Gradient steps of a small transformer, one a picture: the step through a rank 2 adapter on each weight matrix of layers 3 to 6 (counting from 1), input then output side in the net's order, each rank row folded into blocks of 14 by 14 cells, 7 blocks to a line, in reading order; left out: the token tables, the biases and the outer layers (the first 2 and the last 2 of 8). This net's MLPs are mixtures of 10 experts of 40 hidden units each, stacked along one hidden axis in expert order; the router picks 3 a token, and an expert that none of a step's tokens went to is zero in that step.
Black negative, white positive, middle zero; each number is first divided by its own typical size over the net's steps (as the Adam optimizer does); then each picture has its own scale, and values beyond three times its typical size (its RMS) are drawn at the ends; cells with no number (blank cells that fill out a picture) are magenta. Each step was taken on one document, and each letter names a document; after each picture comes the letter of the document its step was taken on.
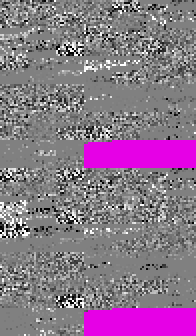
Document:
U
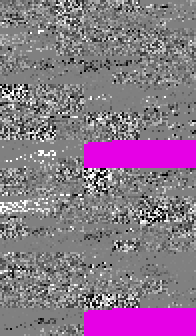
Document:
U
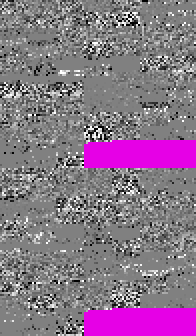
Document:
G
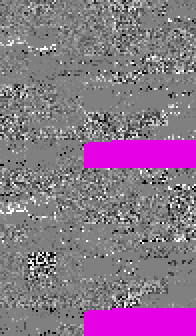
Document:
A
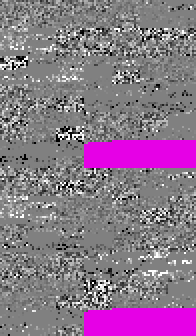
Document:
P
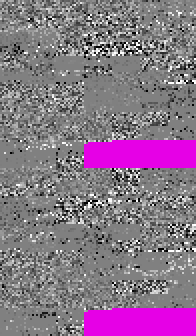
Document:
G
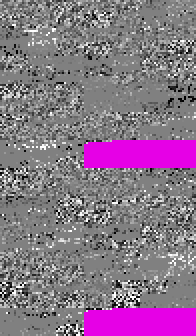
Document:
G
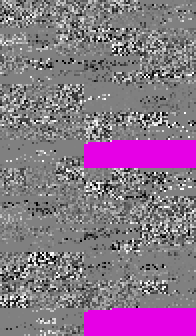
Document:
U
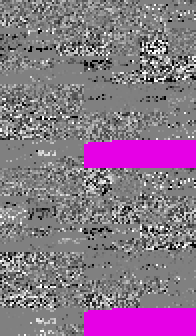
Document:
U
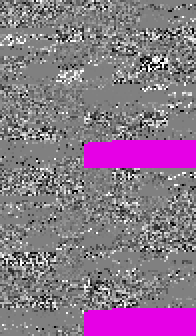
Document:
P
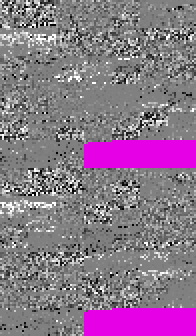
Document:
P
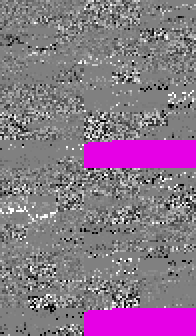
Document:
A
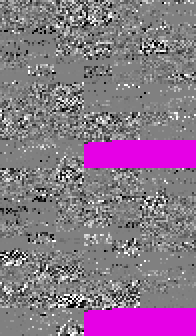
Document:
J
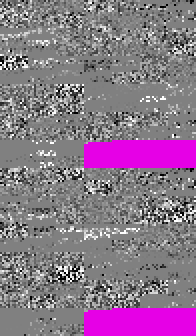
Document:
U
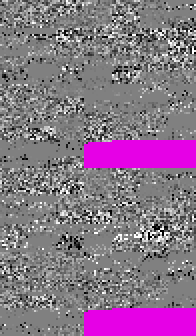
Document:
P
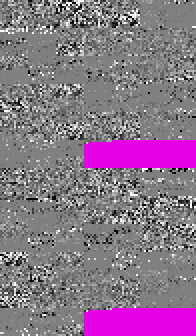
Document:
J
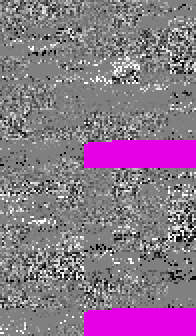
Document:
P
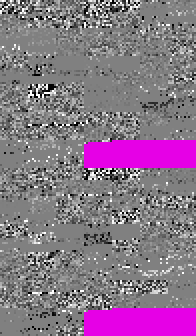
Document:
G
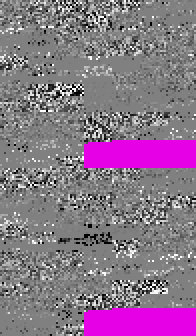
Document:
G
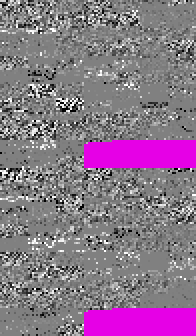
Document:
J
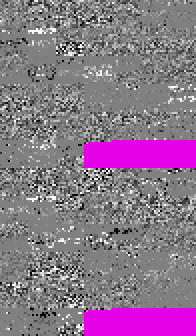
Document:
J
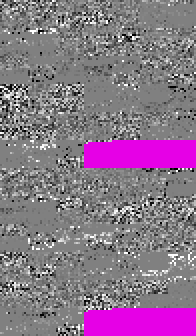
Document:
J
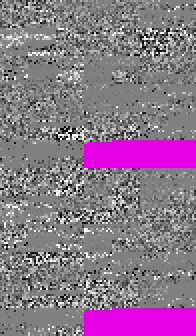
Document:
P
